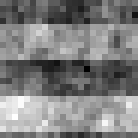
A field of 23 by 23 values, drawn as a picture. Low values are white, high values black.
Stripes running across repeat 2 times from top to bottom. The grain runs across in streaks. The ninth with the lowest average is the bottom left.
